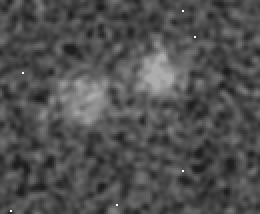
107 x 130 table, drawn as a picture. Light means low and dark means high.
Dips: two. Histogram: skewed, a long tail of low values. Stripes: none. Ninth with the lowest average: centre. Lone odd cells: 6, each lower than its neighbours.
